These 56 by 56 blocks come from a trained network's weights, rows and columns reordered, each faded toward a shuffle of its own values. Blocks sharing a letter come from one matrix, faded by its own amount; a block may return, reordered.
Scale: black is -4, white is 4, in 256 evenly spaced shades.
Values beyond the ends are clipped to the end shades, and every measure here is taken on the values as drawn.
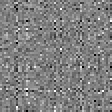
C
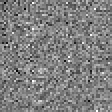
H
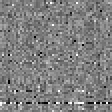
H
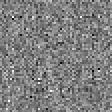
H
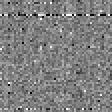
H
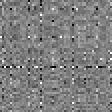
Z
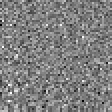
H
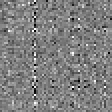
C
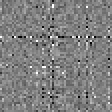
Z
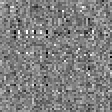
H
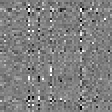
Z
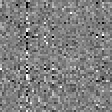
C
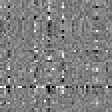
Z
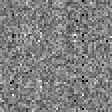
H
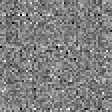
H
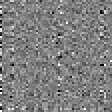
C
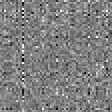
C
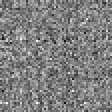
H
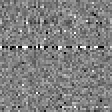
H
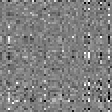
Z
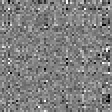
C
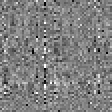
C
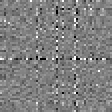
Z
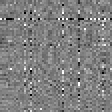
Z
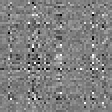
Z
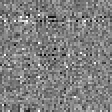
H
